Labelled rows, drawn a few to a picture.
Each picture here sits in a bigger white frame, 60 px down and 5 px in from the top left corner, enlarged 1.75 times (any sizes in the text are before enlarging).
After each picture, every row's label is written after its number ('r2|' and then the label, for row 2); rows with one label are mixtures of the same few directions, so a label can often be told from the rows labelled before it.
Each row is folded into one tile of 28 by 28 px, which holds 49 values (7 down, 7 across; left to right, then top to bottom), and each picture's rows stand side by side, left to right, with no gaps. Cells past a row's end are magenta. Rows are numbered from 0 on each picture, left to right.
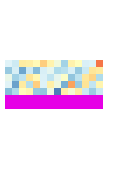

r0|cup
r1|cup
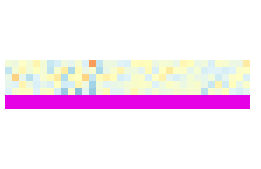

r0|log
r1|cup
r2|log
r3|log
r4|cup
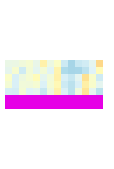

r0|cup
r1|log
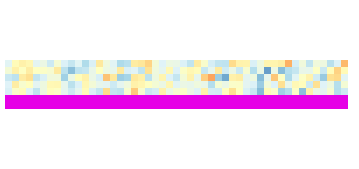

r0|log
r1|log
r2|log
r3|cup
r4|log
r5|cup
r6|cup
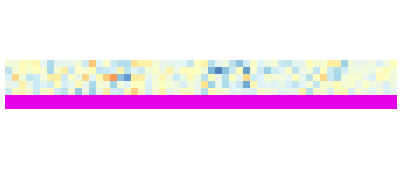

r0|log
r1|cup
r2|log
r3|cup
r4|log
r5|log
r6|cup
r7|cup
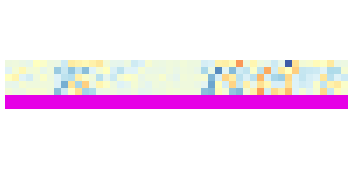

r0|log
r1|cup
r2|log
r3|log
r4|cup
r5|cup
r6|cup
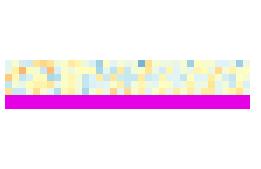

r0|log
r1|log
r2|cup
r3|cup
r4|cup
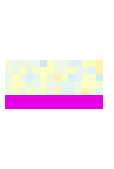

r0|cup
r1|log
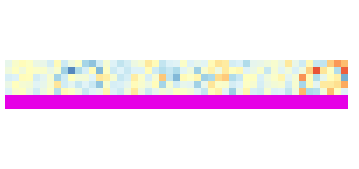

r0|log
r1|log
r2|log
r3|log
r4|log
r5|cup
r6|log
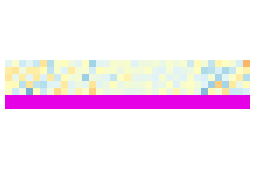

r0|cup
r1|cup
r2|log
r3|cup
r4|cup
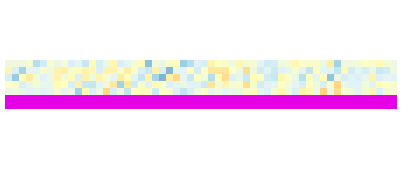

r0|log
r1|cup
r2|cup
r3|log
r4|log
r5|log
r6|cup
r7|cup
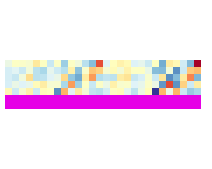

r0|cup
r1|cup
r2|log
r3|cup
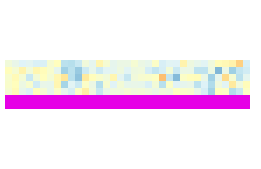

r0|cup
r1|log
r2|log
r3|log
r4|cup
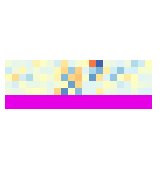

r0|log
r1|cup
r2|log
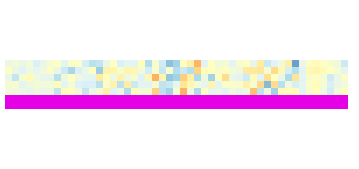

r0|log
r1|log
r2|cup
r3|log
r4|log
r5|cup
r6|log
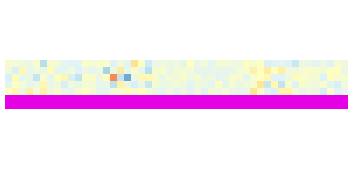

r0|cup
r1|log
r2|log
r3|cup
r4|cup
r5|cup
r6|cup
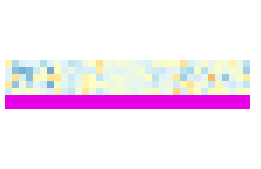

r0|log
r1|log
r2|log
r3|cup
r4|log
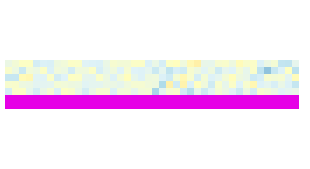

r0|log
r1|log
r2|cup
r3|cup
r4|cup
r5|log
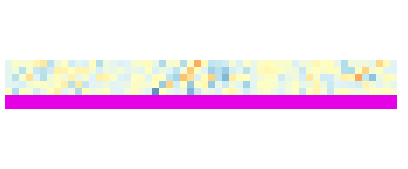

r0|cup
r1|cup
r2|log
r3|cup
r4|log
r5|log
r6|log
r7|log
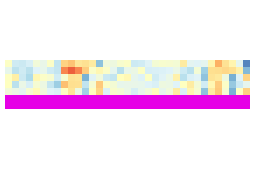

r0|log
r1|log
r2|log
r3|cup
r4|log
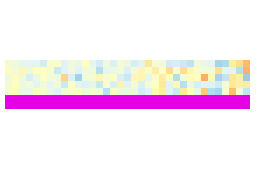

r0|cup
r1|log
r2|cup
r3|cup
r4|log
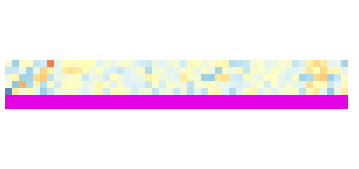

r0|cup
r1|log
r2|log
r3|cup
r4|log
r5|cup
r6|log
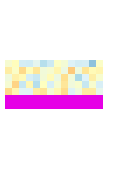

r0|cup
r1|cup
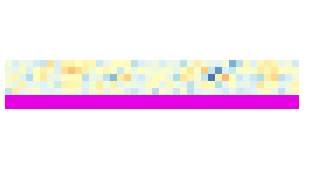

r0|cup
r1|log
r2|log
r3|cup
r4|log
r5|log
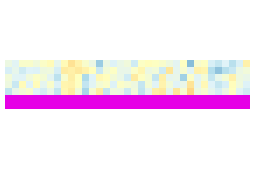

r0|cup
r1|log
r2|cup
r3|cup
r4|log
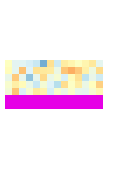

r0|cup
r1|log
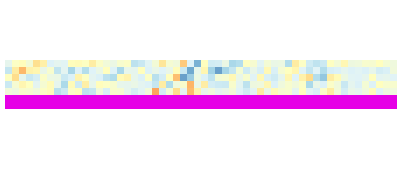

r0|log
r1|cup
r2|log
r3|cup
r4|log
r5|cup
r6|log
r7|cup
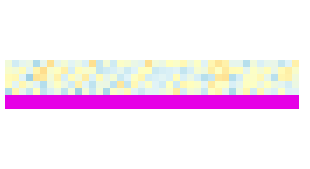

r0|cup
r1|cup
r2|cup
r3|cup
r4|log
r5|cup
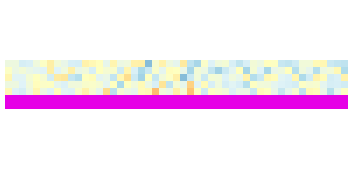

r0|log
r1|log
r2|cup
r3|cup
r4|log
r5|log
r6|log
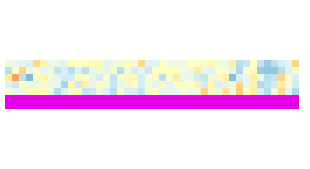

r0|log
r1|cup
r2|cup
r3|log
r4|cup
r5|log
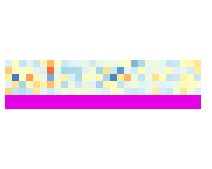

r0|log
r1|log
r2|log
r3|log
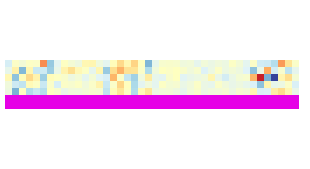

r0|cup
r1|log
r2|log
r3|log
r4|log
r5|log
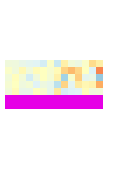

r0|cup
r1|log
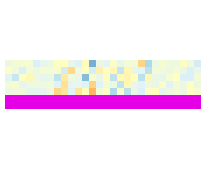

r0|log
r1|cup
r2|cup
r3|cup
